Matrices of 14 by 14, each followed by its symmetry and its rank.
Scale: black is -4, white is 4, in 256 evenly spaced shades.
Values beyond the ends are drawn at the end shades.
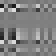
neither, rank one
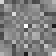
symmetric, rank three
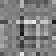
antisymmetric, rank two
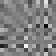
antisymmetric, rank two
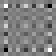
symmetric, rank one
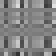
neither, rank one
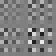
symmetric, rank one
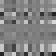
neither, rank one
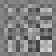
symmetric, rank two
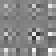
symmetric, rank two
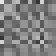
symmetric, rank two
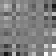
symmetric, rank one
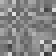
symmetric, rank three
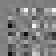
antisymmetric, rank two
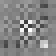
symmetric, rank three
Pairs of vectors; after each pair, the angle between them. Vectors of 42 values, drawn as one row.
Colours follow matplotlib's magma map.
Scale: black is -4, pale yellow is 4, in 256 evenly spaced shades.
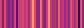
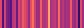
nearly parallel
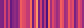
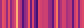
partly opposed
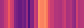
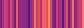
partly aligned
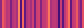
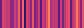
nearly parallel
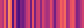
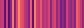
nearly opposite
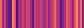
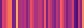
nearly opposite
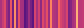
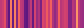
nearly parallel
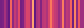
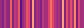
nearly parallel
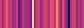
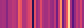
nearly opposite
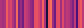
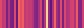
nearly opposite
